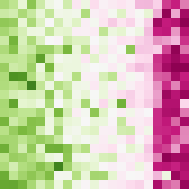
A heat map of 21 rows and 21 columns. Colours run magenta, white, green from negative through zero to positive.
Slope: up to the left. Average level on the scale: 50%. Seam: vertical, 80% of the way across, the left part higher. Ninth with the highest average: bottom left.
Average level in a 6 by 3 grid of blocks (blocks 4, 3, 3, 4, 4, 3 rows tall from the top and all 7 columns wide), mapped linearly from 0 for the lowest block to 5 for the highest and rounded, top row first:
4 3 0 / 4 3 0 / 5 3 0 / 4 3 0 / 5 3 0 / 5 3 0
